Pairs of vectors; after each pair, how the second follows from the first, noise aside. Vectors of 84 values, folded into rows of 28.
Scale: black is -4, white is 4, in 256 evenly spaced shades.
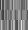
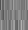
shrunk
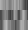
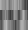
copied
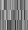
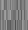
shrunk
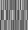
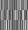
reversed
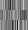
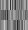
reversed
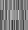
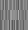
shrunk
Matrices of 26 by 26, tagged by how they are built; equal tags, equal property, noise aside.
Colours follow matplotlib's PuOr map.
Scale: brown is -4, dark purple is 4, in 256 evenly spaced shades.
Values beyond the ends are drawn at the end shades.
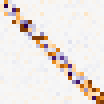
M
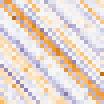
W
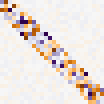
M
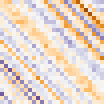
W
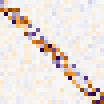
M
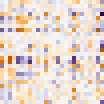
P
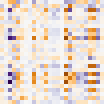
P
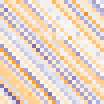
W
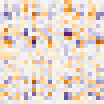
P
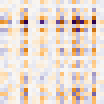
P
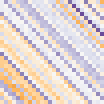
W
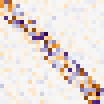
M
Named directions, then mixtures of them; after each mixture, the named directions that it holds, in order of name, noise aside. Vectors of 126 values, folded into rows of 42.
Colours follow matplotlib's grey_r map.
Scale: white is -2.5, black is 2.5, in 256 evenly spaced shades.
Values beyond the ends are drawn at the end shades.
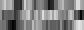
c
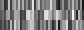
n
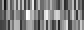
n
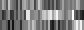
c, n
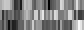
c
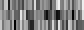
n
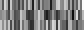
n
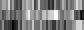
c, n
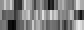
c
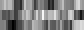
c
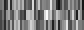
n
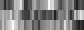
c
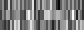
n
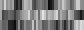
c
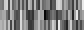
n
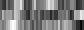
c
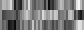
c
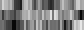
c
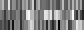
c, n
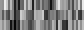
c, n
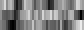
c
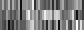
c, n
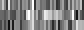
c, n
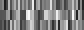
n
